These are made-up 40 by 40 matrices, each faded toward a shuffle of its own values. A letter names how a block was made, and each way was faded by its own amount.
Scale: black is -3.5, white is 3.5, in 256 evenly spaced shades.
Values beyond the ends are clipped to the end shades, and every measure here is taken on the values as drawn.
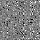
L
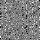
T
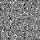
L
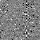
L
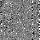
T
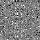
L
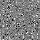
L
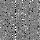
T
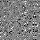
L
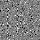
L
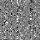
T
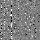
T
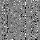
T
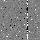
T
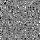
L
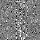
T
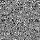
L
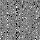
T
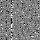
T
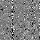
T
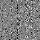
T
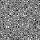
L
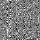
T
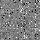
L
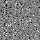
L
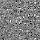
L
